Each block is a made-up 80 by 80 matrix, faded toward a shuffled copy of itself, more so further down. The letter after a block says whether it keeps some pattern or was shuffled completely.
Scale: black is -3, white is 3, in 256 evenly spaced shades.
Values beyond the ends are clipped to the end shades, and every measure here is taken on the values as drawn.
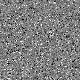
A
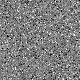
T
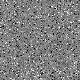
A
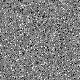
A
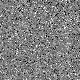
T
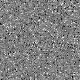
A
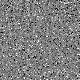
A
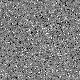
T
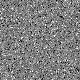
T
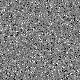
T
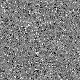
A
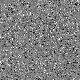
T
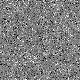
A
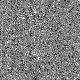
A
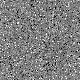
A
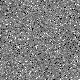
T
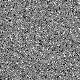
T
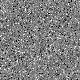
T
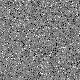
T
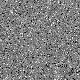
T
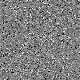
A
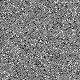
T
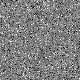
A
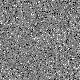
T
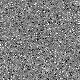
T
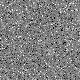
T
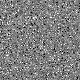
A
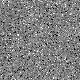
A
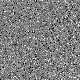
T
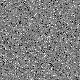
A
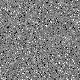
T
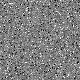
T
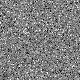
T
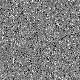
A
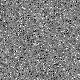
A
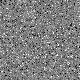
T
